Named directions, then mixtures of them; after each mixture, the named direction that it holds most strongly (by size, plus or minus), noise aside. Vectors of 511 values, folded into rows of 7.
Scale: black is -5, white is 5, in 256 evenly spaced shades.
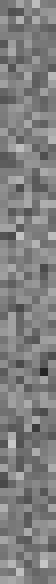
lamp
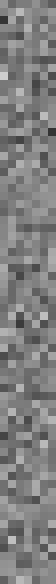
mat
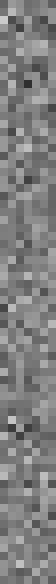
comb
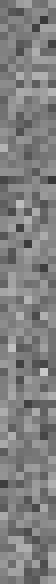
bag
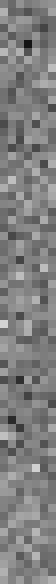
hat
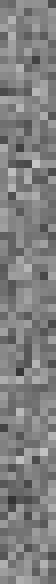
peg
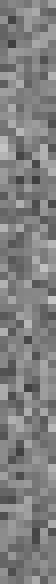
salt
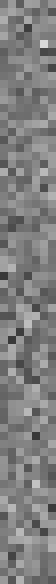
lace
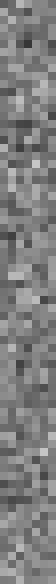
peg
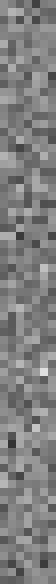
lamp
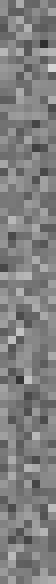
lace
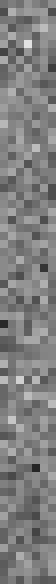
hat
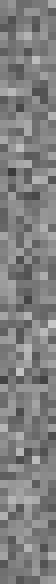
peg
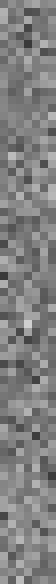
lace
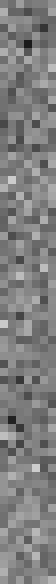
hat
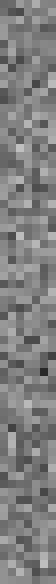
lamp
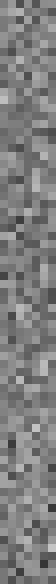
lamp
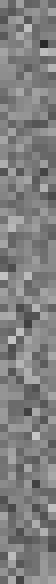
lace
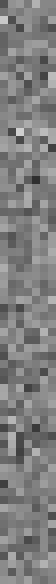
lamp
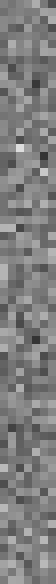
lamp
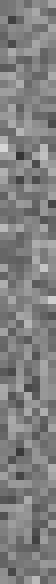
salt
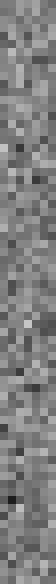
peg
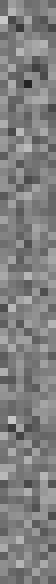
comb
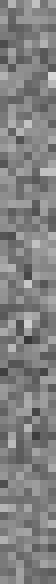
lamp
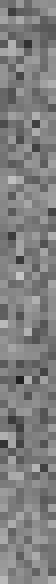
hat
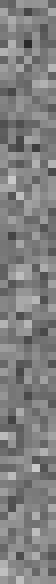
hat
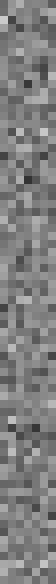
comb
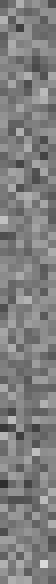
comb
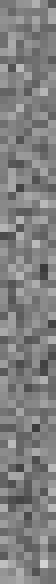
lamp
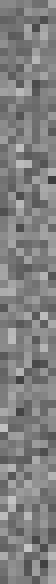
peg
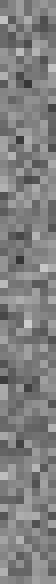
hat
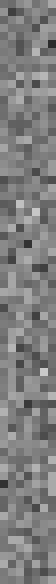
bag
